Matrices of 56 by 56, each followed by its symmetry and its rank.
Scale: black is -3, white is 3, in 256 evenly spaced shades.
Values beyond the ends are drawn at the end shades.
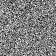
antisymmetric, full rank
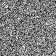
symmetric, full rank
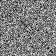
symmetric, full rank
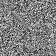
antisymmetric, full rank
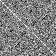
symmetric, full rank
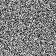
antisymmetric, full rank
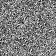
symmetric, full rank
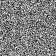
antisymmetric, full rank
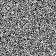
symmetric, full rank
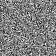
antisymmetric, full rank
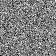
antisymmetric, full rank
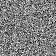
antisymmetric, full rank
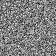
symmetric, full rank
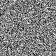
antisymmetric, full rank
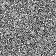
symmetric, full rank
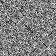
symmetric, full rank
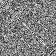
symmetric, full rank
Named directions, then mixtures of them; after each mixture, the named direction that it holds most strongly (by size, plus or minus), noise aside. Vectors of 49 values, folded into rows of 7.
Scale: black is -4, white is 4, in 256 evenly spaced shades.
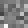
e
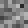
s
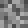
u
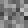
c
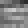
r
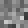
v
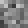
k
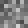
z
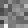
e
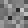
c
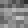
r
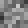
s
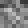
u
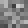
k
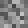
u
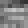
r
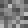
u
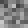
k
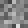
v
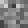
k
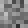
z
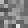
z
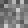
z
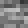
r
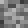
k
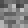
k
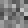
c
